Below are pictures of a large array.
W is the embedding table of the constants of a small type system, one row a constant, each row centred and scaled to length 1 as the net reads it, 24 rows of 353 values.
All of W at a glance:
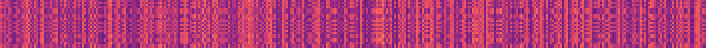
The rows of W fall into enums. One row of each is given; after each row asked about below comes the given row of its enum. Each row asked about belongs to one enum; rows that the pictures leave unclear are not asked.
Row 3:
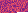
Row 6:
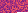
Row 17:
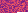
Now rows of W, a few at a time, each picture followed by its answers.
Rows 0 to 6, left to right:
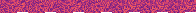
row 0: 17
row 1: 3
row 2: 17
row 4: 6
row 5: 6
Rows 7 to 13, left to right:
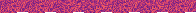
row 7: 3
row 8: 3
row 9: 17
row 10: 6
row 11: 3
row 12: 6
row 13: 3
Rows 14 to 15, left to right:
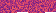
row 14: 6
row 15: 3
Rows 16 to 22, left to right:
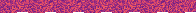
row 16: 6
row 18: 17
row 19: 6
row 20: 6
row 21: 17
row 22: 3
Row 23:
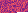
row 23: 3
